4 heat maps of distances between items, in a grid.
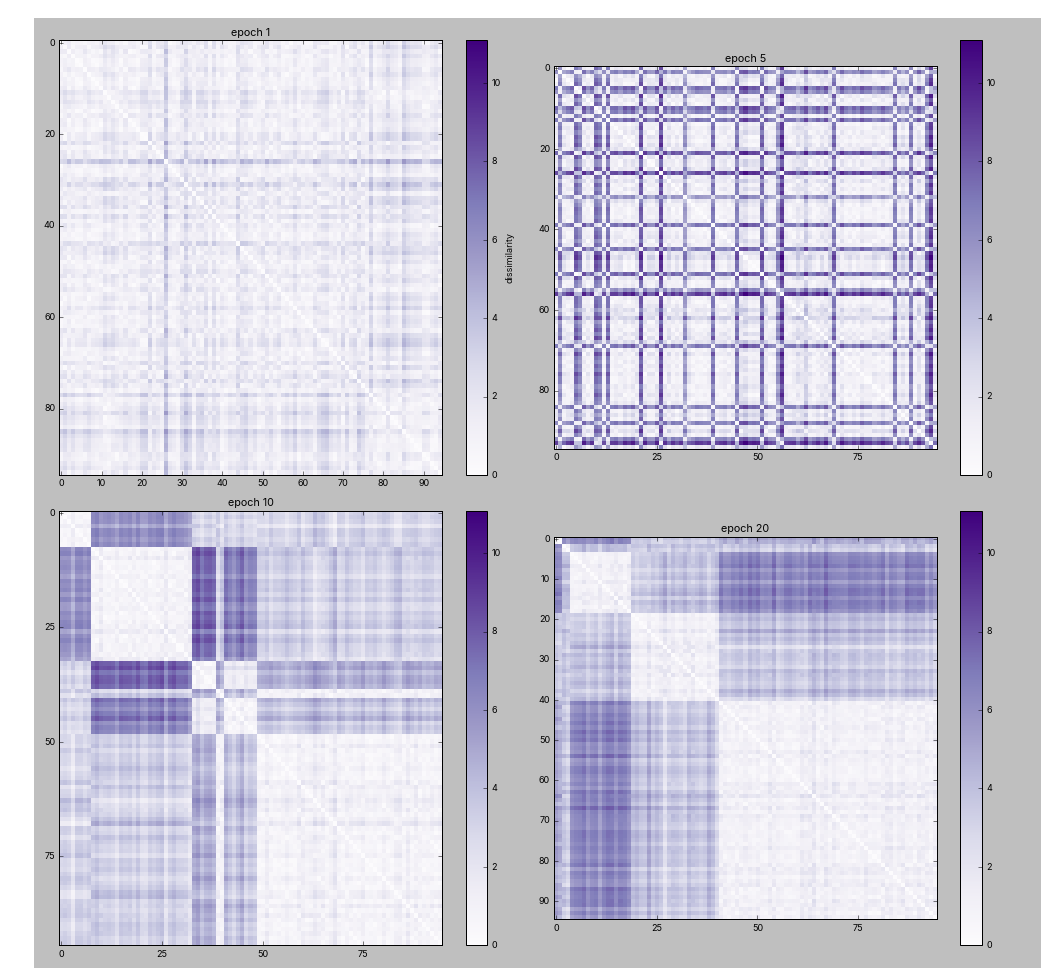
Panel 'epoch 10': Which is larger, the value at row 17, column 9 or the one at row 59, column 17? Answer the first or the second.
the second
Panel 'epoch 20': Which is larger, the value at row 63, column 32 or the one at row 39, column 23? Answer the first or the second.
the first
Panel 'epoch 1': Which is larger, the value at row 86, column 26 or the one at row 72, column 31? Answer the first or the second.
the first
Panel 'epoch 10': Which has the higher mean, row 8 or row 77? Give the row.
8
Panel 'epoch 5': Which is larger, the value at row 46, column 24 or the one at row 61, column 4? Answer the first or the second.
the first
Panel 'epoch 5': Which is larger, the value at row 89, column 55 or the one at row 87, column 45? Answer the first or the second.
the second
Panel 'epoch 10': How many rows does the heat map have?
95
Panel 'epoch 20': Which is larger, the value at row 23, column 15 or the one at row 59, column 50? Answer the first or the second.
the first
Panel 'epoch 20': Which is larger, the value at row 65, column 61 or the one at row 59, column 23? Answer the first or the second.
the second
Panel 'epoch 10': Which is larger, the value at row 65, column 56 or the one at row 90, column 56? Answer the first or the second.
the first
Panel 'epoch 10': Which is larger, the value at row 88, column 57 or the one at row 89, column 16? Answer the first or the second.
the second
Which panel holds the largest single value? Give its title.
epoch 5
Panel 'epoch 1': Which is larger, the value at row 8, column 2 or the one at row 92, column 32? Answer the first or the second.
the second
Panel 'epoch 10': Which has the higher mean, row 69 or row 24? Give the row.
24
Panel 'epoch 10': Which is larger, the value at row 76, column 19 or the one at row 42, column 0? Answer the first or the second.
the first
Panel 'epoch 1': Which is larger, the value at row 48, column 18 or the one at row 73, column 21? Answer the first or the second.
the second
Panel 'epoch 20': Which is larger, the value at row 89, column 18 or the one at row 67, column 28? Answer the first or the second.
the first
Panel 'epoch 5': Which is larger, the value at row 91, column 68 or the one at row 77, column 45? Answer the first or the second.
the second
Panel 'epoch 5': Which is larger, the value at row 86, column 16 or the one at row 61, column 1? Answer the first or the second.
the second
